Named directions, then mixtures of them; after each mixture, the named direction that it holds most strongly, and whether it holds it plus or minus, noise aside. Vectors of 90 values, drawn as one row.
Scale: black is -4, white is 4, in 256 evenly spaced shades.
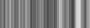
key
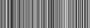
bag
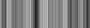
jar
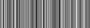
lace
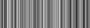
lace, minus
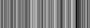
key, minus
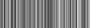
lace, minus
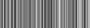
lace, minus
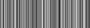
lace, plus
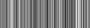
bag, minus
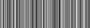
lace, plus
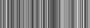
bag, plus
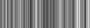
key, plus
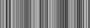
bag, minus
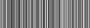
bag, plus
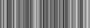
jar, minus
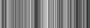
jar, plus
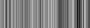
key, minus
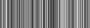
bag, plus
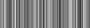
lace, plus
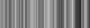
key, minus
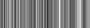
key, plus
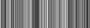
jar, plus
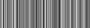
lace, plus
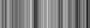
jar, plus
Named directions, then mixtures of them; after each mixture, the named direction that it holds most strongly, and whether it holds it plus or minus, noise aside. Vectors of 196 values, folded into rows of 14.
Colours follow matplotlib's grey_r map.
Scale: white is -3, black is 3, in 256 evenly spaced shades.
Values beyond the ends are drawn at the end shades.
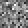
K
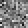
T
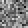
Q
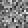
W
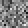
W, minus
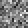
W, plus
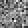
Q, minus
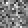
Q, plus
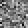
T, plus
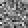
T, minus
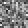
T, plus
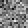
T, plus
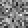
W, plus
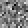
K, minus
